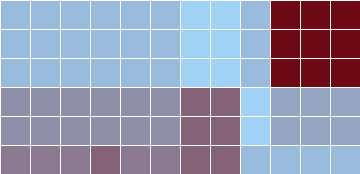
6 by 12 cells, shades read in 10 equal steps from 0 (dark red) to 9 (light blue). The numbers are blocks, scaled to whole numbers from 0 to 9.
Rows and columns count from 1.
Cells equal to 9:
8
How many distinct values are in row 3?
3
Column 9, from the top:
8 8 8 9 9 8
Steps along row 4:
same same same same same down same up down same same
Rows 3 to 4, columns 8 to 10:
9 8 0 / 4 9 7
